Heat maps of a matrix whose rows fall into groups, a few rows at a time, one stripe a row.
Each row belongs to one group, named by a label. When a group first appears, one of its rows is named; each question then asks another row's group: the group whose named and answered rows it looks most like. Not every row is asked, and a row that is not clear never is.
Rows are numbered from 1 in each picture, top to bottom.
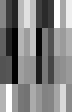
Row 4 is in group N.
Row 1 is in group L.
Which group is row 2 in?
L
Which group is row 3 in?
L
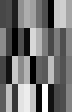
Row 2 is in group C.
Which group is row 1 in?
L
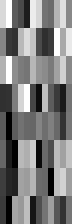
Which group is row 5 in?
C
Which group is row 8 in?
C
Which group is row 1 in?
N
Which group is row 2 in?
L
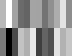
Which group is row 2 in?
L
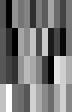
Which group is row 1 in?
C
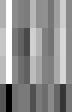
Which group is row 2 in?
N
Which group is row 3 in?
N
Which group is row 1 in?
N
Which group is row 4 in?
C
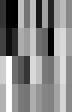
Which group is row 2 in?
L
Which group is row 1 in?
L
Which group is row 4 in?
N
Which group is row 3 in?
N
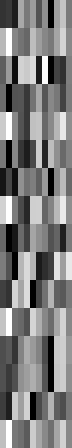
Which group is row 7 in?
L
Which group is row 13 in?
L
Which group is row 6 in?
C
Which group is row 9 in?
C
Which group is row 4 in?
C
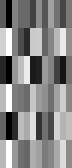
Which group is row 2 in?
N
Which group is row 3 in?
C
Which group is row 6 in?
N
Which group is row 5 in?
L
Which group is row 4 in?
N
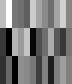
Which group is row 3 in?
L
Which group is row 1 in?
N
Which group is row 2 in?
C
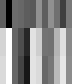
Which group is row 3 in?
N
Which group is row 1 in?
C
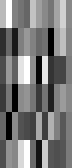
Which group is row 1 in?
N
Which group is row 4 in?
L
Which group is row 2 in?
L
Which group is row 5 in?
C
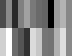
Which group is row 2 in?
N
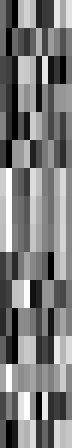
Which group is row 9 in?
N
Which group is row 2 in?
C
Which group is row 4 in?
L
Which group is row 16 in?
L
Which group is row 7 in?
N
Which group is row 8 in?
N
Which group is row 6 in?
C
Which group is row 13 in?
L
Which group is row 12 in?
L
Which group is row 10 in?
L
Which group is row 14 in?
N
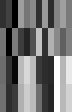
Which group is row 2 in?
C
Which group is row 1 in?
L
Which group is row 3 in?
L
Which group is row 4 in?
L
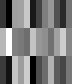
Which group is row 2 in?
N
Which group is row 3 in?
C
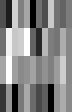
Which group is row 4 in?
L
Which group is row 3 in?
N
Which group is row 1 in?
C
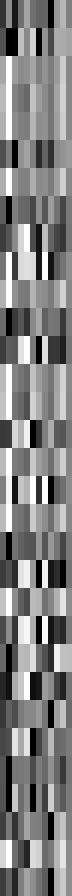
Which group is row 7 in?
N
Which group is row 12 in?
C
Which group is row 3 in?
N
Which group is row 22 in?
N
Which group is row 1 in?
L
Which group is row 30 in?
L
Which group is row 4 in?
N
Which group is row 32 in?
L
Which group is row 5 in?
N
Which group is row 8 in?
C
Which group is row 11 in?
N
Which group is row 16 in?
C
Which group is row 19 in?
N
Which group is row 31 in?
N
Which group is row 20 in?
C
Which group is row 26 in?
L
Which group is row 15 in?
N
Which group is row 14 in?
N
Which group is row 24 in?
L
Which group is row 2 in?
L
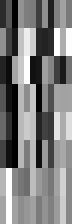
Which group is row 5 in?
L
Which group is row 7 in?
N
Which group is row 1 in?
L
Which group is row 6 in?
L
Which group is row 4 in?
L
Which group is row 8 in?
N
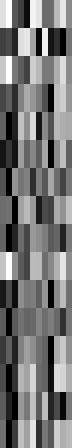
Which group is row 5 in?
L
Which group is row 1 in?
N
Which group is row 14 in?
L
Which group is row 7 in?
C
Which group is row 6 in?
L
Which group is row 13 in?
L
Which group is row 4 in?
L
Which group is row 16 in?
L
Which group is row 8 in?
L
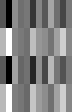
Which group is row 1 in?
C
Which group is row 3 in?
C
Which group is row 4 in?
N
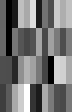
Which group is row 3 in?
L
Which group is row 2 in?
C
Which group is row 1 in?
L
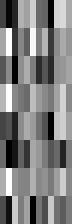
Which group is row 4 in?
N
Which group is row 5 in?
L
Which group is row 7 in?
N
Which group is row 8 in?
C
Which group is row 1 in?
L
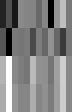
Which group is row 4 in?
N
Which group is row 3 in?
N
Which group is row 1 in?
L
